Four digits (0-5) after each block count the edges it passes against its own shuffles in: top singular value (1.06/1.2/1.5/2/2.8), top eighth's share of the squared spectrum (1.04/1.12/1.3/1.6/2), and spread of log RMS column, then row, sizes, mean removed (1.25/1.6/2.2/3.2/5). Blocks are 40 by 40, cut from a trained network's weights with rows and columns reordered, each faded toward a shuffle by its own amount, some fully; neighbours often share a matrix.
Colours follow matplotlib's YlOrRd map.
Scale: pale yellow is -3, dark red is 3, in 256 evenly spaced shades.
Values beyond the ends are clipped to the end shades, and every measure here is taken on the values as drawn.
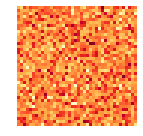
0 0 0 0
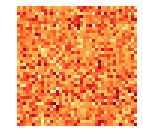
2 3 1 2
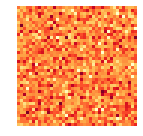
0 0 0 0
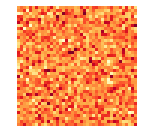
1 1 0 0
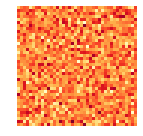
1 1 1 0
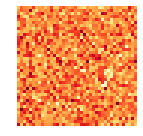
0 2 0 0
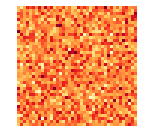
1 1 0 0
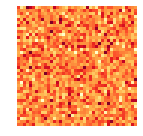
0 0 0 0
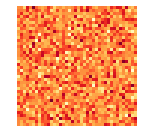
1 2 0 0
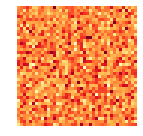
1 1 0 1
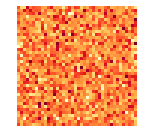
0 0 0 0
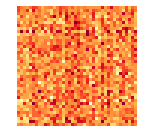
2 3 0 2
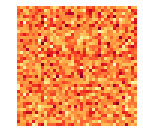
1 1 1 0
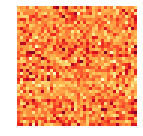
1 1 0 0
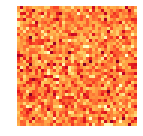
0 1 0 0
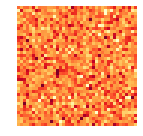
0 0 0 0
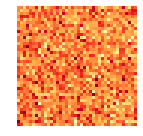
0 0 0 0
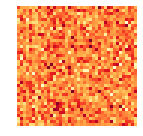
1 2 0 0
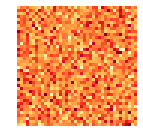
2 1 0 0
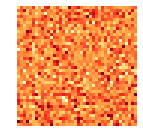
1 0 0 0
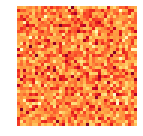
1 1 0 0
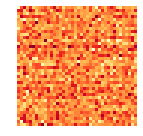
2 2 1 0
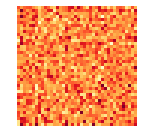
2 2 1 1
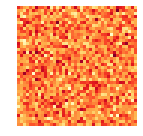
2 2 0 0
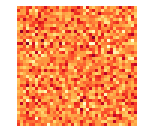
2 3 1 1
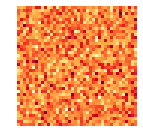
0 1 0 0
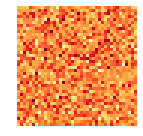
2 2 0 1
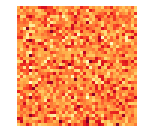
2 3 1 1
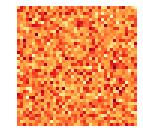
1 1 0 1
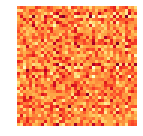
3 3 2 2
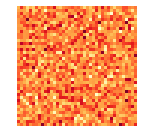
1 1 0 0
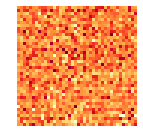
1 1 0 0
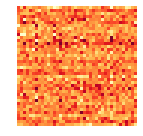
3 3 2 1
